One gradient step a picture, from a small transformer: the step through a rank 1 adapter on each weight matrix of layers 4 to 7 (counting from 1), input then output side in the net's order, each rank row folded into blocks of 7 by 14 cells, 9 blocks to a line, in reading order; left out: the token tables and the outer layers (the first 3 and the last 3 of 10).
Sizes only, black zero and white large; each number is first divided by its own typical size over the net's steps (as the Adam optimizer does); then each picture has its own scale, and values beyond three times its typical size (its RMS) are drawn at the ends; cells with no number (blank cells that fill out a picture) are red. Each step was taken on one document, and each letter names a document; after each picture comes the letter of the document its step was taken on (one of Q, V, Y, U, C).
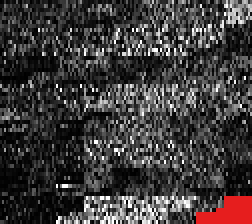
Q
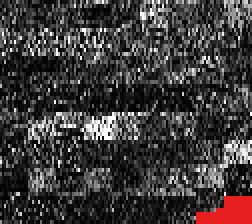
Q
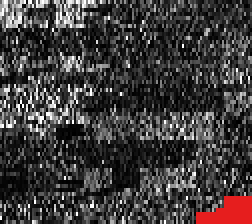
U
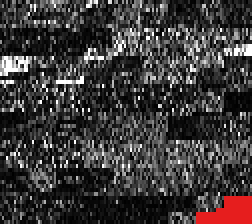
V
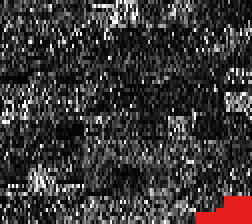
U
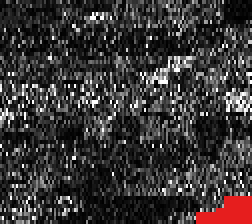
U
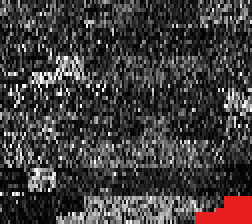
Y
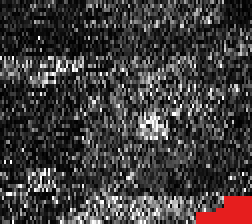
V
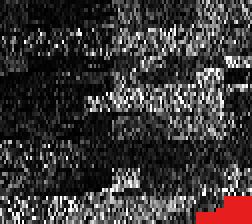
V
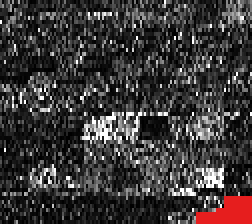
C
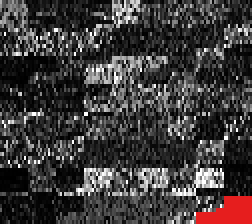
Y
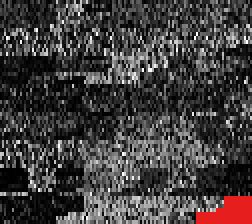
Y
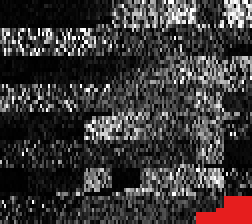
Q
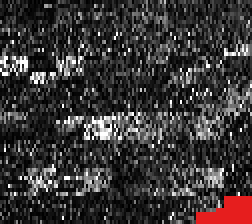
C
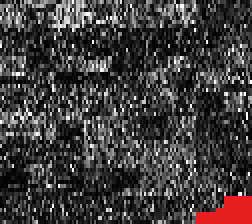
U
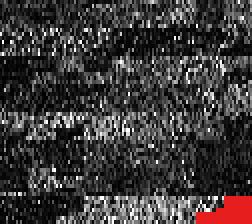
C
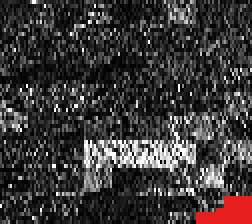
U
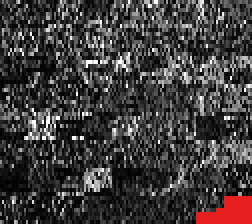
Q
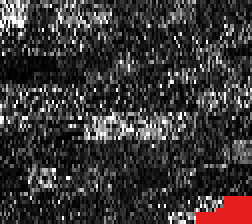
C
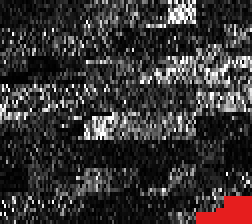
C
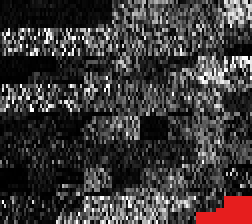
Q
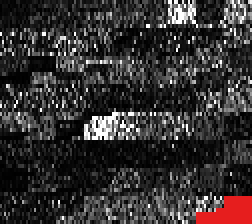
C
